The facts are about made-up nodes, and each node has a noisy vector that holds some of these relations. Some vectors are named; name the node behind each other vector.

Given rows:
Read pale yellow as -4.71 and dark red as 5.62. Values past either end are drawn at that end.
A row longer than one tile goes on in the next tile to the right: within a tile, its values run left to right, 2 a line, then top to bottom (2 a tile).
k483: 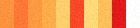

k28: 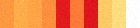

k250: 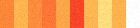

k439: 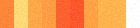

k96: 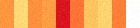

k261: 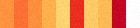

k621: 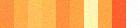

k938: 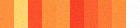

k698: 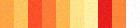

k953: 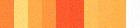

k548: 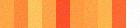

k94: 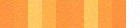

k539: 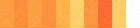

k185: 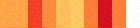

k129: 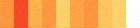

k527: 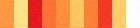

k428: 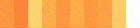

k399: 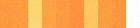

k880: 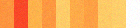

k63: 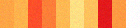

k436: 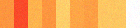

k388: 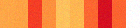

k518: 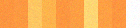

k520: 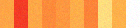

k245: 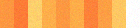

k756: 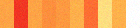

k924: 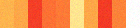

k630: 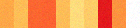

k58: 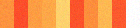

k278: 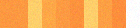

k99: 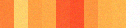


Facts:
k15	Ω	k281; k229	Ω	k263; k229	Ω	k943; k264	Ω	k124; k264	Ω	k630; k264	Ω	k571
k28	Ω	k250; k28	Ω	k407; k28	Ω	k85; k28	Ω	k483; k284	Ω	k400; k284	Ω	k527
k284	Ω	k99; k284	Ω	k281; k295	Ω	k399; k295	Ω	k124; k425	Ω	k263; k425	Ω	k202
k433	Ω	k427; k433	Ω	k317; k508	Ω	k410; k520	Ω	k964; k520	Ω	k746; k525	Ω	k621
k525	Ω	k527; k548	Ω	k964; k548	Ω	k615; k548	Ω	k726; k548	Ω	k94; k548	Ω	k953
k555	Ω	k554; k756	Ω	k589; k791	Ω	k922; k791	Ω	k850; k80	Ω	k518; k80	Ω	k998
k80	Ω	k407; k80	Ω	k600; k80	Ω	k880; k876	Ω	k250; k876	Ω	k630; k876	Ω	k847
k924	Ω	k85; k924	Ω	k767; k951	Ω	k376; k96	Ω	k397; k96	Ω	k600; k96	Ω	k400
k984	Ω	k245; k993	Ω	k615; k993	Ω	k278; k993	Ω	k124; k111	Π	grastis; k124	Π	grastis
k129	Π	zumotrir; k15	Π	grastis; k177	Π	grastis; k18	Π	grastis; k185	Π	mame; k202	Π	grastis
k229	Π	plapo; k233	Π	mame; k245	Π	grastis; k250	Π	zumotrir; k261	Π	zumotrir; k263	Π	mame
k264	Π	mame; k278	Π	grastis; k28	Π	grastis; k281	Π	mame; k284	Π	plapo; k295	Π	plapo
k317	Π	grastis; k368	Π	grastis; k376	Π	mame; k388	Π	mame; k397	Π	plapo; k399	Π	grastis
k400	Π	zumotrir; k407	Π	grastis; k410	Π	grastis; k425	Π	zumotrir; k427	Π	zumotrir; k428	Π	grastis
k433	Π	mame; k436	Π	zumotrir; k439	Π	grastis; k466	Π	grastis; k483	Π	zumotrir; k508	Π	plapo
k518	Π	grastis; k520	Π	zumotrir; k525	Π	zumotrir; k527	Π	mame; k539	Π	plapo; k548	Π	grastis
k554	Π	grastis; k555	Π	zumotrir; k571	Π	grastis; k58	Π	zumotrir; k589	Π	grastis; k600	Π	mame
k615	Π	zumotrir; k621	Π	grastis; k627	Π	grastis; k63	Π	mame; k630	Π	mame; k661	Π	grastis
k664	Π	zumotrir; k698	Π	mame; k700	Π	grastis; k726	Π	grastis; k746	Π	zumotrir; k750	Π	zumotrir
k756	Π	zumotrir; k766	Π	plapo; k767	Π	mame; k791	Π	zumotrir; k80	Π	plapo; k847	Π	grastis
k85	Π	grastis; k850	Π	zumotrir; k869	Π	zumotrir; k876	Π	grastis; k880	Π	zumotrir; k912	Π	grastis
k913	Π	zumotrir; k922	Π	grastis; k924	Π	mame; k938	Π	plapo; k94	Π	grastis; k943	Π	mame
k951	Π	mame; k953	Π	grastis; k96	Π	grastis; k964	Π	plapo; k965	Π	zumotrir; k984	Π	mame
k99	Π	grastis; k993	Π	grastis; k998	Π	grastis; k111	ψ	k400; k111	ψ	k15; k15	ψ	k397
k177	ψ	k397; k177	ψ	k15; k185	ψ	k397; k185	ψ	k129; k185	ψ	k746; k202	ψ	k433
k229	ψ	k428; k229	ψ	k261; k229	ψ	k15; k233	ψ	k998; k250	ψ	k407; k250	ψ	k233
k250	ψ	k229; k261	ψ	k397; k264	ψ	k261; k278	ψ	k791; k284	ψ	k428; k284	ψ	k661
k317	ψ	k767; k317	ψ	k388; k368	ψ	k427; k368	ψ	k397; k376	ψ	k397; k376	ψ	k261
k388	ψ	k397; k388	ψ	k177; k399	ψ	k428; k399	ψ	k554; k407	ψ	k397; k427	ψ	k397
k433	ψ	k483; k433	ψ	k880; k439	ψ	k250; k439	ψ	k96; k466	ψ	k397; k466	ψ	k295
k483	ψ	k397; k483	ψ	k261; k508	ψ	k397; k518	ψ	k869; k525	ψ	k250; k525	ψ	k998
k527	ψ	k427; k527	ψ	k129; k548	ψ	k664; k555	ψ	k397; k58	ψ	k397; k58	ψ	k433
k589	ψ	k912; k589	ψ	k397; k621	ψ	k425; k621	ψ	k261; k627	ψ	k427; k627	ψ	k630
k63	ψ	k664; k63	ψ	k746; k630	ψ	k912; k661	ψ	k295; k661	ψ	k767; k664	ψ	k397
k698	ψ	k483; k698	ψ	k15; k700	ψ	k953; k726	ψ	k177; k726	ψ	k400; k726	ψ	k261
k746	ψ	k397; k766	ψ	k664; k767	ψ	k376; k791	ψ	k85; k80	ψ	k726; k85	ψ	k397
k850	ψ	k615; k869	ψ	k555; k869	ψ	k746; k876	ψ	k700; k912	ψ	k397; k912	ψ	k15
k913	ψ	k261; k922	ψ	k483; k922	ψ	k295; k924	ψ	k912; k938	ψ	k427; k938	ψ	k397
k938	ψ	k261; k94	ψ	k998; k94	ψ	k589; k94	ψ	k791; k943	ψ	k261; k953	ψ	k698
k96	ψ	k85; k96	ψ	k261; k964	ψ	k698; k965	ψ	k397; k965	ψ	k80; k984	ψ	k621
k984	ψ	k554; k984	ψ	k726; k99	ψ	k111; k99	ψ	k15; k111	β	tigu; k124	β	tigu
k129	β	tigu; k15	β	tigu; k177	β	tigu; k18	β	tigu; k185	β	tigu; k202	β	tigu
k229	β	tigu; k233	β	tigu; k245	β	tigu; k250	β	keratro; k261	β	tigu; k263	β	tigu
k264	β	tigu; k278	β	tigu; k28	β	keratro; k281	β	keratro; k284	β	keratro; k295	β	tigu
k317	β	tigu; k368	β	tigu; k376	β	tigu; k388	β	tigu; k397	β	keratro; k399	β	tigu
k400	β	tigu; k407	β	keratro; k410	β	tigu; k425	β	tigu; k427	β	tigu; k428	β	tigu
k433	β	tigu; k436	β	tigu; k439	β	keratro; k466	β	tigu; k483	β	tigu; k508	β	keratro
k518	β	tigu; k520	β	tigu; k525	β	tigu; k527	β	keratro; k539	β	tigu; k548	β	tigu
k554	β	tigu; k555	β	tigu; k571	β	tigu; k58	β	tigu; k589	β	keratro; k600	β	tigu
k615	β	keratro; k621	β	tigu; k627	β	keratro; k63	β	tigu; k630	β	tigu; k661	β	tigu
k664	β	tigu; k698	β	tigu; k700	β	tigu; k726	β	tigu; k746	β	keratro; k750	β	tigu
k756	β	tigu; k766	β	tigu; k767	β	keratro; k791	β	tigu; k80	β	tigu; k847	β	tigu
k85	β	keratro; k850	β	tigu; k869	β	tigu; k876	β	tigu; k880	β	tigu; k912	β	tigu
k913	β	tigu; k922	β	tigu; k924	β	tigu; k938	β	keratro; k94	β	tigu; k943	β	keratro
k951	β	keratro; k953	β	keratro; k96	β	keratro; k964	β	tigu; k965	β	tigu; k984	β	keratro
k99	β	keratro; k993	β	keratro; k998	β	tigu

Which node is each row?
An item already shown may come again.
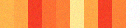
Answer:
k924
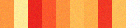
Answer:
k767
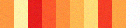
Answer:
k943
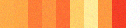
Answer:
k229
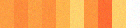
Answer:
k539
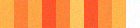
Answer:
k295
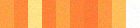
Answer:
k124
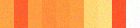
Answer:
k791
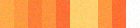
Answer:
k80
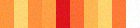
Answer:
k96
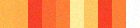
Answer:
k433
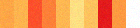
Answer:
k63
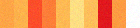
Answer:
k63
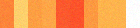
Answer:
k99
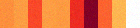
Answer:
k397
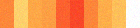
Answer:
k627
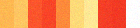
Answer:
k264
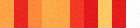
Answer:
k555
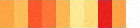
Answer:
k233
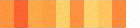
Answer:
k869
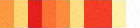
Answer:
k281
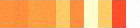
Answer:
k913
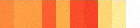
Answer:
k615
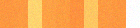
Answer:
k399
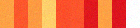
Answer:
k15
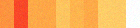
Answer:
k400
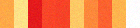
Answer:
k984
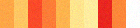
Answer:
k698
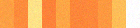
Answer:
k124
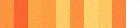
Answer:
k869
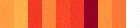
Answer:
k508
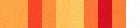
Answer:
k185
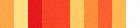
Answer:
k984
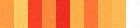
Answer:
k284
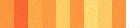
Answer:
k850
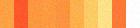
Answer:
k525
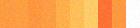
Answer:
k766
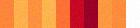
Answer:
k407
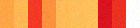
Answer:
k376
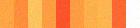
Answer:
k876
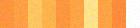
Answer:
k700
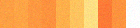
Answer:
k964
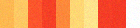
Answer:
k264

